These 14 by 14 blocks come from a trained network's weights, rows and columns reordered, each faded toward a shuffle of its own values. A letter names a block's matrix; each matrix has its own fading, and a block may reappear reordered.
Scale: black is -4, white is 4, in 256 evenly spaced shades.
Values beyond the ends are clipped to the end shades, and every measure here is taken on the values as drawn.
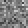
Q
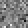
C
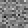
Q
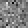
C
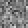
Q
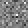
C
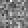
Q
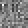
C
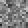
Q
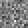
Q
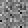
C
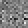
C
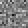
Q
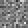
Q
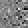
C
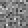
Q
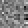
C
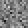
Q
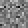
C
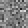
Q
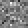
C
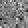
C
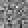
Q
